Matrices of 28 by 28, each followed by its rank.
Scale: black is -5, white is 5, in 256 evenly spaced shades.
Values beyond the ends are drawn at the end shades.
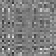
three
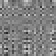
three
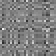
three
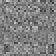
five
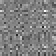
five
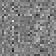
five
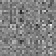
five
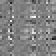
three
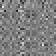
five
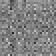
five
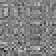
five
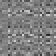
three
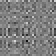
three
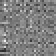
five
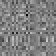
three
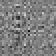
five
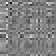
three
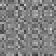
three
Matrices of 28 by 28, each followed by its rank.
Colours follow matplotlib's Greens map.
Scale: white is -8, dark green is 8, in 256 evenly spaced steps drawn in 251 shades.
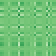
one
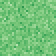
full rank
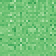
five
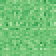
five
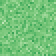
full rank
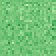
five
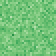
full rank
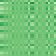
one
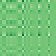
one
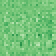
five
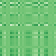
one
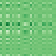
one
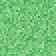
full rank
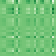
one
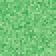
full rank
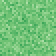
full rank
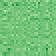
five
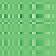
one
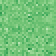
five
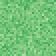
full rank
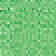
five
